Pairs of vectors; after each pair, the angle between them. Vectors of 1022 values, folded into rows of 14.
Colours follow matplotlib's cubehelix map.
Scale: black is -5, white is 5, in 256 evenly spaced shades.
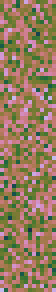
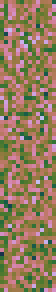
orthogonal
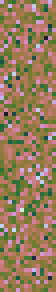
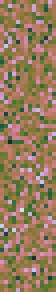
nearly parallel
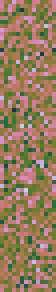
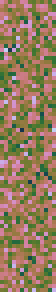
orthogonal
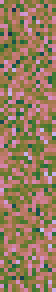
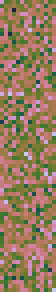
nearly parallel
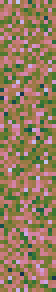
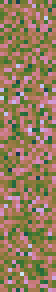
nearly opposite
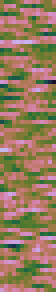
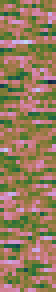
nearly parallel
